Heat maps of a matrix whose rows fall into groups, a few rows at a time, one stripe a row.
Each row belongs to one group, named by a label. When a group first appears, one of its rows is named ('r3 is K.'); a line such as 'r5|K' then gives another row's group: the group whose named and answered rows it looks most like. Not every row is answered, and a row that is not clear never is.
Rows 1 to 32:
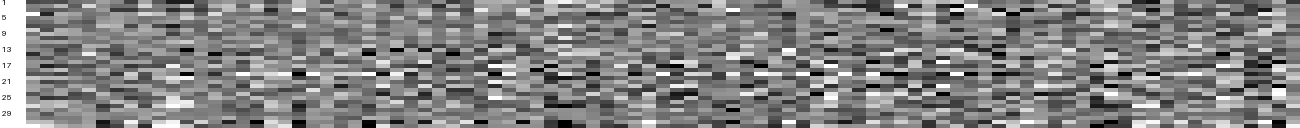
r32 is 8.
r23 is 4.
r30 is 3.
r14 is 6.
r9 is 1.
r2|3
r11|8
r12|3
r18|4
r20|8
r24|4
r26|8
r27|8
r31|8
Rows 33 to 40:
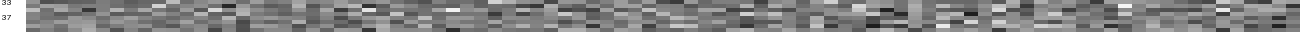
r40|6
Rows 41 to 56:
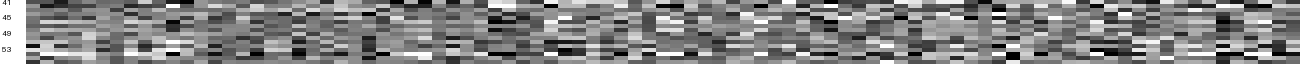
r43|3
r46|1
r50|6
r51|8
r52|6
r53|8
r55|6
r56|6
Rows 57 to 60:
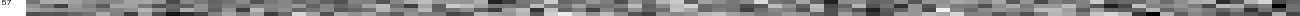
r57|1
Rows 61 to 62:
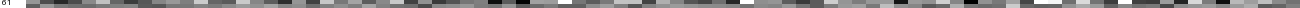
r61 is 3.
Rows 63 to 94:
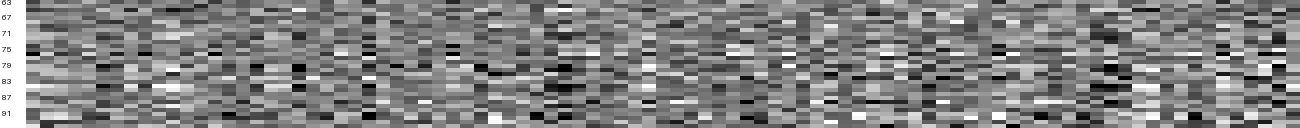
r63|6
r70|3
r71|8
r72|8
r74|6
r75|4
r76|6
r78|4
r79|8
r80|8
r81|1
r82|3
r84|8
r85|8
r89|8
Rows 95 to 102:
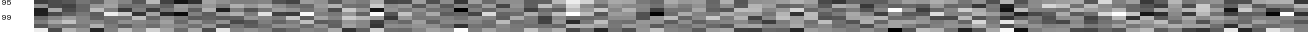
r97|6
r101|6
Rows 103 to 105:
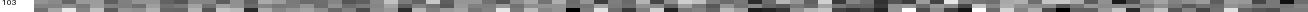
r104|3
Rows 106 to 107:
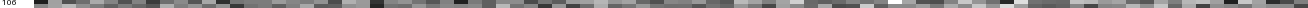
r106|6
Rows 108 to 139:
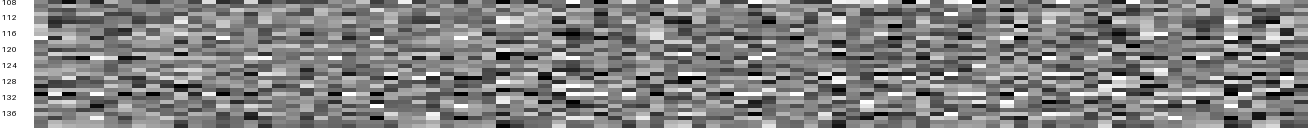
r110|3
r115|8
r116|8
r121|1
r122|3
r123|8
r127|4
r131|6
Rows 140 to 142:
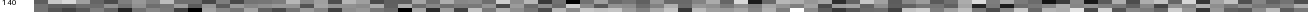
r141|3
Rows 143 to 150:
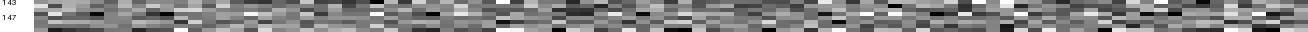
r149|3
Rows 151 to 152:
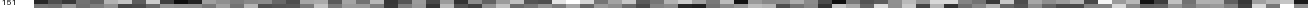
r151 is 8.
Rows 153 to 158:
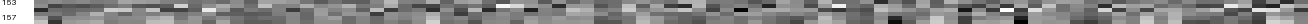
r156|6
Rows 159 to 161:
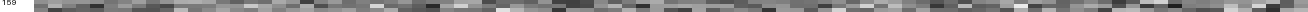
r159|8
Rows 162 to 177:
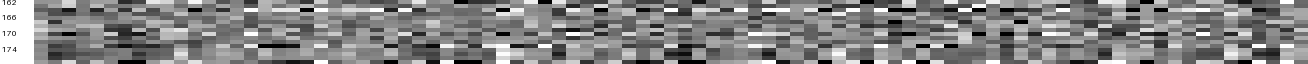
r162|4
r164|3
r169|8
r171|8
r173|4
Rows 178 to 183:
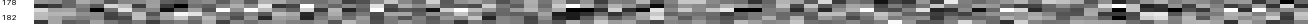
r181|8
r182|8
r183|6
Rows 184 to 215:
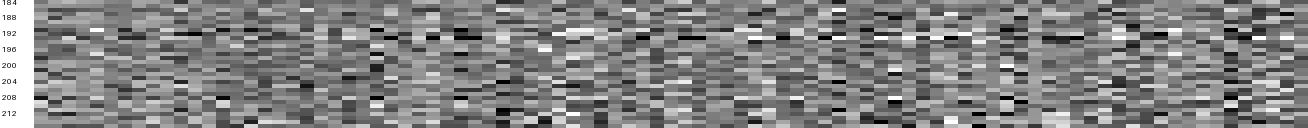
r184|1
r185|8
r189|1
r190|3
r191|6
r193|4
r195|3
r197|6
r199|1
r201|6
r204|1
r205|8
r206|4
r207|1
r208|6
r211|1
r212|3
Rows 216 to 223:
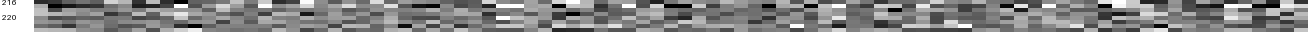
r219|8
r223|8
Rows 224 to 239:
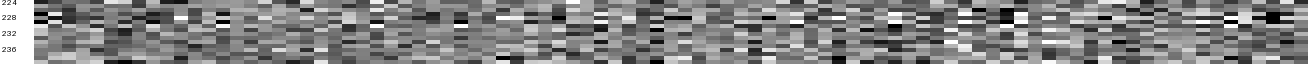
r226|3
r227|6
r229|6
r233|6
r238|1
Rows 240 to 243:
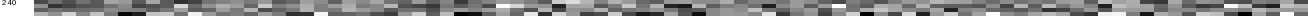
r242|4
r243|4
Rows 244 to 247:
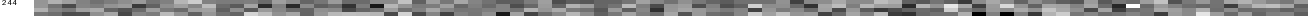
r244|8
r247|3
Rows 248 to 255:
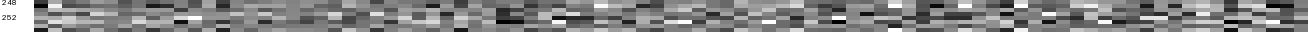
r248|6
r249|6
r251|3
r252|8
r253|1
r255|6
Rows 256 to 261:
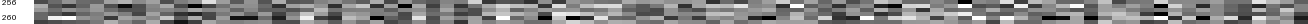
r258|4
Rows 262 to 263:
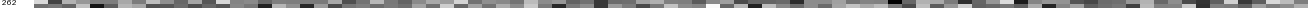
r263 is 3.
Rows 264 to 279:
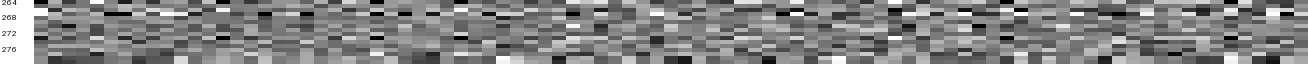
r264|6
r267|8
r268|1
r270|3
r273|6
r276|3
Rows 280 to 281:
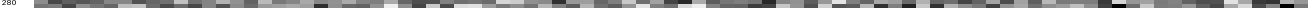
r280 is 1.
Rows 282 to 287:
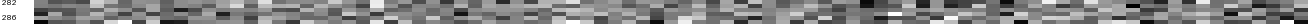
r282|3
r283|3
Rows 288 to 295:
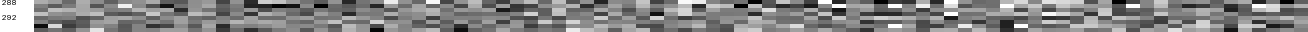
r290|1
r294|6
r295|6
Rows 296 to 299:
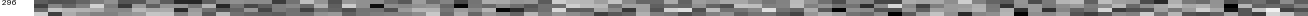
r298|1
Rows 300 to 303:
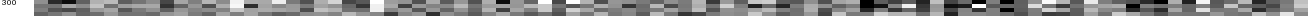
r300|3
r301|3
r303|4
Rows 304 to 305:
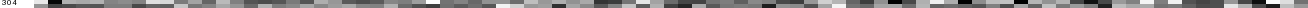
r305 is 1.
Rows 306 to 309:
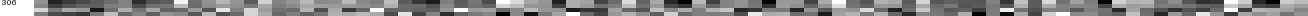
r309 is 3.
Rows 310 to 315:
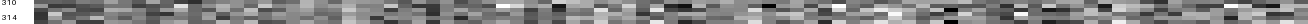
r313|6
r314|6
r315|4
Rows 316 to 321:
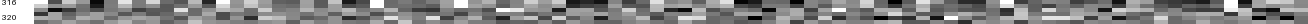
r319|6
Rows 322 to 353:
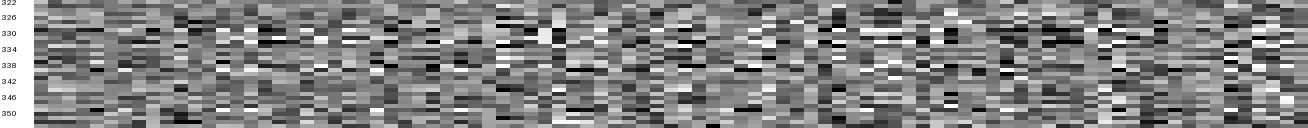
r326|1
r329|4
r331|3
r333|1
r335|6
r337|6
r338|4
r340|3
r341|6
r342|8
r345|4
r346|4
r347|4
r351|1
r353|3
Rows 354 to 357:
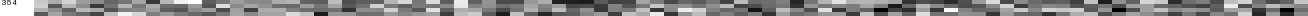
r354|8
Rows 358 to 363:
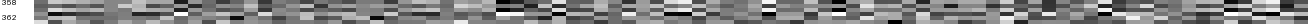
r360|1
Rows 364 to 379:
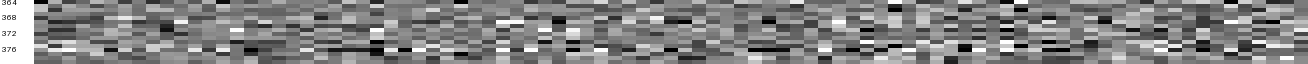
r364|6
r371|3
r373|3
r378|4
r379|4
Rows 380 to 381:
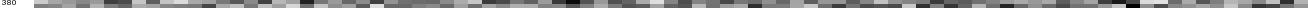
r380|8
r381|3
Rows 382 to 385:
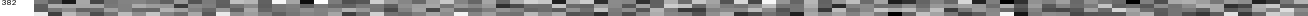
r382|3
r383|1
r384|4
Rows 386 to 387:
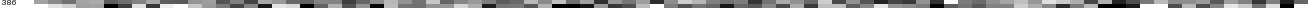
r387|8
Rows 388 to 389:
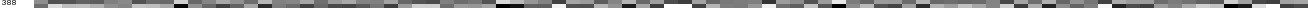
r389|1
